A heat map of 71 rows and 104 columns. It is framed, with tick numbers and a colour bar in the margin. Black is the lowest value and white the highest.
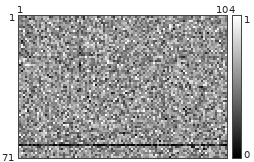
Average level on the scale: 60%. Mirror symmetry: none. Grain: fine. Stripes: none. Odd lines: row 65.
